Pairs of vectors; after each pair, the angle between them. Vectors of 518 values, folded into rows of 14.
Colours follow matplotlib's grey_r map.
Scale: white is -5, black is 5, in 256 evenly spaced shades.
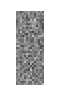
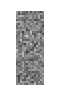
orthogonal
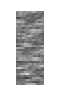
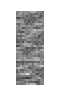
nearly parallel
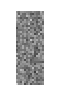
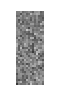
partly opposed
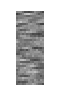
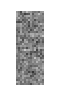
partly opposed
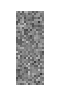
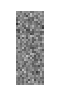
orthogonal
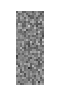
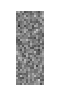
orthogonal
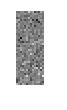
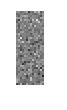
nearly opposite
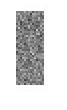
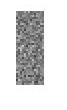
orthogonal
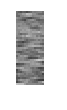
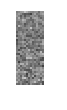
partly opposed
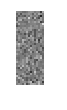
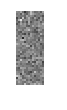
partly aligned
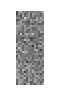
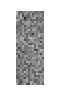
nearly opposite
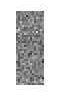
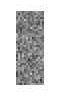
partly opposed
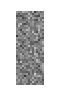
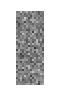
partly opposed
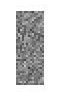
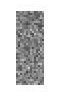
partly opposed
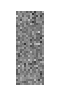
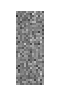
nearly opposite
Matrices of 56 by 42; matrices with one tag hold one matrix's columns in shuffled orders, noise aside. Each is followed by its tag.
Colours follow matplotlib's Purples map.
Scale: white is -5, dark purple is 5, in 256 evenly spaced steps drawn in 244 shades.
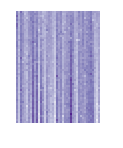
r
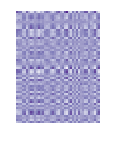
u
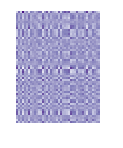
u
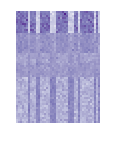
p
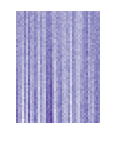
r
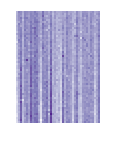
r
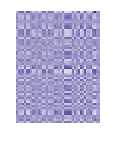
u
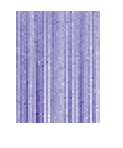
r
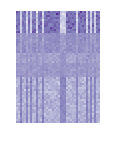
p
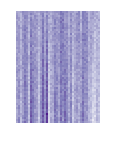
r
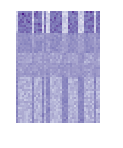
p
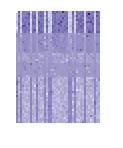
p
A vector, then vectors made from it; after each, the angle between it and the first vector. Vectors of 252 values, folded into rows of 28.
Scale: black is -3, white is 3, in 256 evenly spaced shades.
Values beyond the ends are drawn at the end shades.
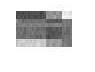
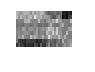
nearly opposite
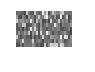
orthogonal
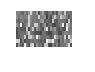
orthogonal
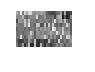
partly opposed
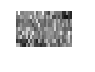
partly opposed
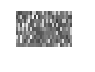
orthogonal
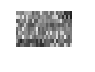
partly opposed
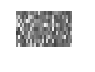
orthogonal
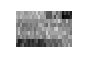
nearly opposite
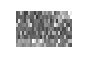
partly aligned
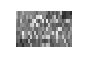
partly opposed
